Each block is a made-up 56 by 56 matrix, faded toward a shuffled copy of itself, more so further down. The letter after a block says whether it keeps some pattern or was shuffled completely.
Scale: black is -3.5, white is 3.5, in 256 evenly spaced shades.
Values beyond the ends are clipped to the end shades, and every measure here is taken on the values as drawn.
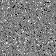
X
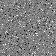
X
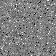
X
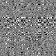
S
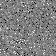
X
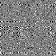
S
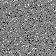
X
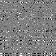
S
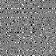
S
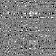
S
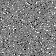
X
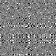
S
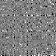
S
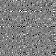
S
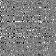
S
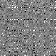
S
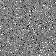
X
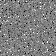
X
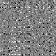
S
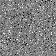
X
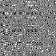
S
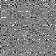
S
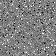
X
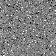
X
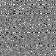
S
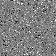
X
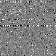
S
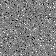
X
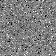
X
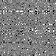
S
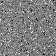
X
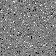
X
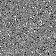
X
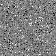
X
